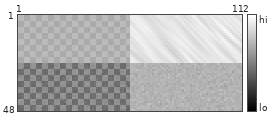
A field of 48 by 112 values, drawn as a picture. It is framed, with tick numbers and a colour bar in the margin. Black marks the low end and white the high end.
It is made of 2 by 2 panels. Panel 1,1: high, checkered, faint in contrast. Panel 1,2: very high, slanting down to the right, faint in contrast. Panel 2,1: middling, checkered. Panel 2,2: high, fine-grained, faint in contrast.
